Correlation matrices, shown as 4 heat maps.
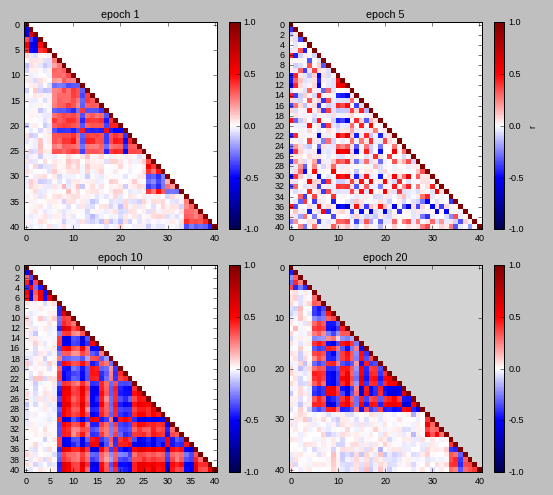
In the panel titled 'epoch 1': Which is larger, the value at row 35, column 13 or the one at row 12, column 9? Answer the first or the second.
the first
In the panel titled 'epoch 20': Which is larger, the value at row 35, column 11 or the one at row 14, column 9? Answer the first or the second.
the second
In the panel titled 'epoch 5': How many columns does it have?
41
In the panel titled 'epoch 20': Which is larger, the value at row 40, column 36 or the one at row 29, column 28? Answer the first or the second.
the second
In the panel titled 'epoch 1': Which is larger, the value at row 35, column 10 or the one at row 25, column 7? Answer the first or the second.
the second
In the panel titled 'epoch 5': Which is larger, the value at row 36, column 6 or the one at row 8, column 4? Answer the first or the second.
the first
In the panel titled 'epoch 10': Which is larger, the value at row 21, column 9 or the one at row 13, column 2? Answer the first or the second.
the second
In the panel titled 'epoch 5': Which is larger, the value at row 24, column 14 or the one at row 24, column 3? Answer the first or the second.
the second
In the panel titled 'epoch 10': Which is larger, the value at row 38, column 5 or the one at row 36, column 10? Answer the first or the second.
the second
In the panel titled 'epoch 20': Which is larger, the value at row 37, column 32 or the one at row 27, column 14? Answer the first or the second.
the first
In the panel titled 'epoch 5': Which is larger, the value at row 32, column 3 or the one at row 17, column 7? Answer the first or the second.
the first
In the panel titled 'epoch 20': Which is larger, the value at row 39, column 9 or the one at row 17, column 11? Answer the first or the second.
the second
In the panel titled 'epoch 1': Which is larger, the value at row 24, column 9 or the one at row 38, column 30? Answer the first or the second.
the first
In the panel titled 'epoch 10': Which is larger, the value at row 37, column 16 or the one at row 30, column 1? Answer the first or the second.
the first
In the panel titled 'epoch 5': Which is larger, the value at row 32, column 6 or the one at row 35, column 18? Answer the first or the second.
the second
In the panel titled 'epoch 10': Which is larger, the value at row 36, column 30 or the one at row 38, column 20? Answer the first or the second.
the second
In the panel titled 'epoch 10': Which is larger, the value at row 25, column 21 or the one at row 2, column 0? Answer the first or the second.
the second
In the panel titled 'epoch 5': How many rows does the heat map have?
41
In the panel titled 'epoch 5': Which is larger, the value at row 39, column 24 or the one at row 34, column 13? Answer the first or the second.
the first
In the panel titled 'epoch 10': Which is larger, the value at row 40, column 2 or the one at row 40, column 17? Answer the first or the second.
the second
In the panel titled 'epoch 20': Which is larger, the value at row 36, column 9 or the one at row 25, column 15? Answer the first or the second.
the first
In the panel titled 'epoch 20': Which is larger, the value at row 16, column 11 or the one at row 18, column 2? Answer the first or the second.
the second
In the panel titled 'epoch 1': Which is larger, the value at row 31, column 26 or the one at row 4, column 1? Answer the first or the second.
the first
